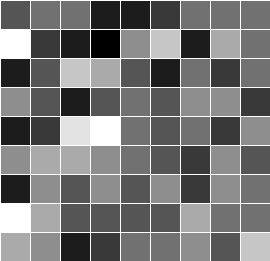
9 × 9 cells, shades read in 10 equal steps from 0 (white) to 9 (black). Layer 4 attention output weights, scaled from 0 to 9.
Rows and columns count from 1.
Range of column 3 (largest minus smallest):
7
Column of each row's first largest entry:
4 4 1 3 1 7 1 3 3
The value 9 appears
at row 2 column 4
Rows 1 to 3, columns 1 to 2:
6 5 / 0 7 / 8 6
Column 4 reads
8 9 3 6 0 4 4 6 7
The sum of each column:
41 45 47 47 50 50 48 45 44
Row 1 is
6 5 5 8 8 7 5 5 5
